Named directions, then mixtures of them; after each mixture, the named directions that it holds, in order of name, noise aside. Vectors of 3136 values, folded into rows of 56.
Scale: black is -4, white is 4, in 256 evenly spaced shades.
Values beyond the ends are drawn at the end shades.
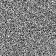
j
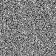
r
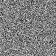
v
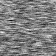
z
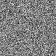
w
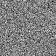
j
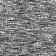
r, z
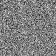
r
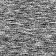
r, z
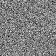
j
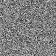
v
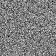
j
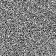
j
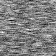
z
